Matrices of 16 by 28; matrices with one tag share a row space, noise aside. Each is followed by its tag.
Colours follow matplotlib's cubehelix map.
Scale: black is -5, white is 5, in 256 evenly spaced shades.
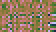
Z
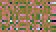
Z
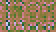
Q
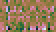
Q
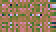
Z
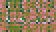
Q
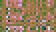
Q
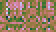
Q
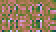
Z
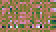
Z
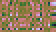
Z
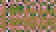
Q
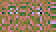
Z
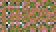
Q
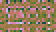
Q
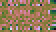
Z
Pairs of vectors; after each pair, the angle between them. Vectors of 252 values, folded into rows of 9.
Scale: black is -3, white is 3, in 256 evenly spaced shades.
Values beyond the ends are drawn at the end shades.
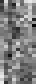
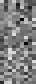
partly opposed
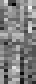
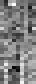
nearly opposite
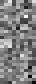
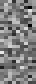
partly aligned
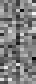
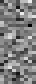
partly aligned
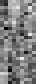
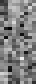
nearly parallel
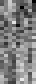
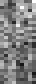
nearly opposite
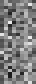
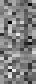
nearly opposite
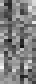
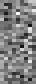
partly aligned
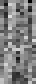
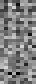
partly aligned
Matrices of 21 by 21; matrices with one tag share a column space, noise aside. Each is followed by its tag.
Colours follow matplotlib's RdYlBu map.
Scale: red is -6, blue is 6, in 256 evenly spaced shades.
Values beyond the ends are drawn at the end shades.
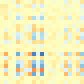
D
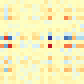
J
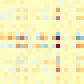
J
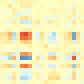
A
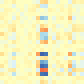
D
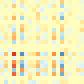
D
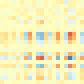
A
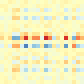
J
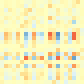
A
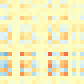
D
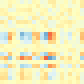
A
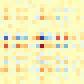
J
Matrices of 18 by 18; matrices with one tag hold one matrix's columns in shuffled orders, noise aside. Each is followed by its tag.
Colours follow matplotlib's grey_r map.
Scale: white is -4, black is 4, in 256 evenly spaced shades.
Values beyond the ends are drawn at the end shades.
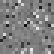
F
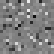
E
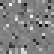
F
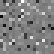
E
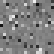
F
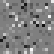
F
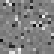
F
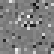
F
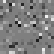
F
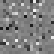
E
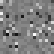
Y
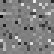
E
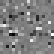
Y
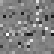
Y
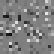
Y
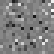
E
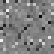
E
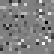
E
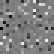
E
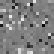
F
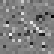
Y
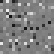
E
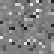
E
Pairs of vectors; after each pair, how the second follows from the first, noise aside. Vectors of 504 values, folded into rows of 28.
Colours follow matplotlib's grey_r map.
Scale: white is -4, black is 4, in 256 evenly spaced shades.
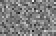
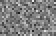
copied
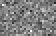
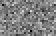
negated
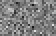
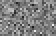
copied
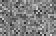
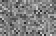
copied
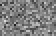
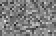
copied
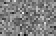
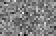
copied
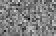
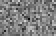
copied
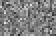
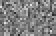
copied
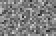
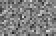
negated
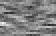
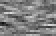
negated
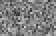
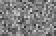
negated
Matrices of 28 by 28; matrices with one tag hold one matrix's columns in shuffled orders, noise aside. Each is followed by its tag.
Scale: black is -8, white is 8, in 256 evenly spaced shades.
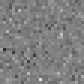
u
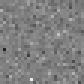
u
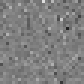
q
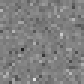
u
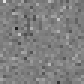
q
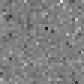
q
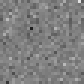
q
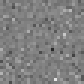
u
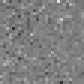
q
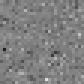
u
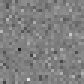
u
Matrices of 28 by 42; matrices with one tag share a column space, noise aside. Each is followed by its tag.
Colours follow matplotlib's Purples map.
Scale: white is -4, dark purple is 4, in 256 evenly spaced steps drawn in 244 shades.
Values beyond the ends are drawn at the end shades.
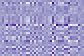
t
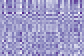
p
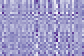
p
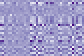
t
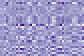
t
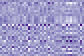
t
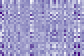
p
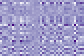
t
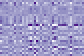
t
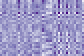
p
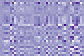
t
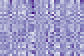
p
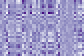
p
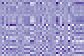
t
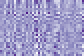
p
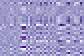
t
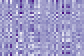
p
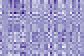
p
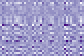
t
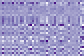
t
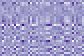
t
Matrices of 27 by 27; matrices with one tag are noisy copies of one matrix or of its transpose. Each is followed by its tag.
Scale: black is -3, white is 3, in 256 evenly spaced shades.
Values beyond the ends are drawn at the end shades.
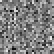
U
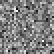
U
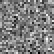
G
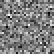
U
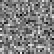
G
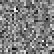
U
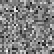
U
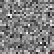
U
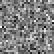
G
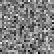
G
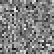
U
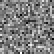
G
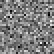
U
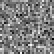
G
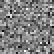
U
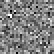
U
